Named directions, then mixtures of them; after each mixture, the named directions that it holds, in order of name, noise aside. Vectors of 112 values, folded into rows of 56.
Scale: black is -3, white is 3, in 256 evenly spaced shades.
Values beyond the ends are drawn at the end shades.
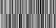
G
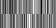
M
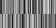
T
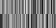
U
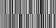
G, M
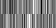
M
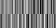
G, U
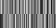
M, U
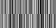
G, M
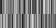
T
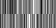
M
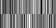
M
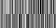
G, U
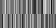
T, U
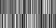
M, T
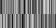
T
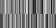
T, U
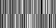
M, T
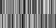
T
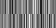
G, M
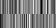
M, U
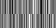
G, M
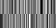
M, U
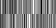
M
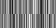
G, M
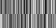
U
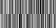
G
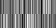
M, T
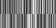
M, U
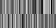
T, U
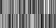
G, T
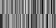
U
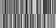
T, U
